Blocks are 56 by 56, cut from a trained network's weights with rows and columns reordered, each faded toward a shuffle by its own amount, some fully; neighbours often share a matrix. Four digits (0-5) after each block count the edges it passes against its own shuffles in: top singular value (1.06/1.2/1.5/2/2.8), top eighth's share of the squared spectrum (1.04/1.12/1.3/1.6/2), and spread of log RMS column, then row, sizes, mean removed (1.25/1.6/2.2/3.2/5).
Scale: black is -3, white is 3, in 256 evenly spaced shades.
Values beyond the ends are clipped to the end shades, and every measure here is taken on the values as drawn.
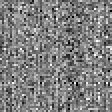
3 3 1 1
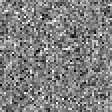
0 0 0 0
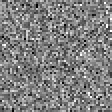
1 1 0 0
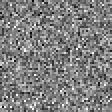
0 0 0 0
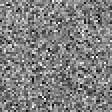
3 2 1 0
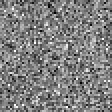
1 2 0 0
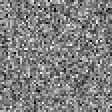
0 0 0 0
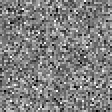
0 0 0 0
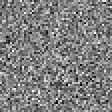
2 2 0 1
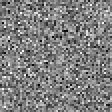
2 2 1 0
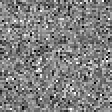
0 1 0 0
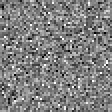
0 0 0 0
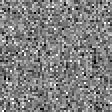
0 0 0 0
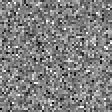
0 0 0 0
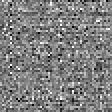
2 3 3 1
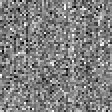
1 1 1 0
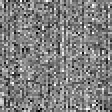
3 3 0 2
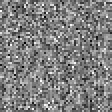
1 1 0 0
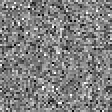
0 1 0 0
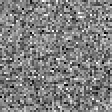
1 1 0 0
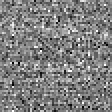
2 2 2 0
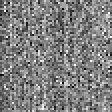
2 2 0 1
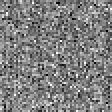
1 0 0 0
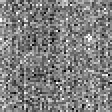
3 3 0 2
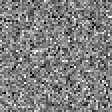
1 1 0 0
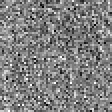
1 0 0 0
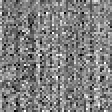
3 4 0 2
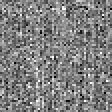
3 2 0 1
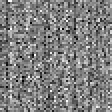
3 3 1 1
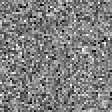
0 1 0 0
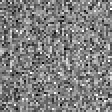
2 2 0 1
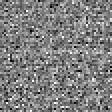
2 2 1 0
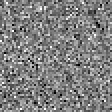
1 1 1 0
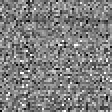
2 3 2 1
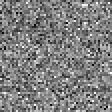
1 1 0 0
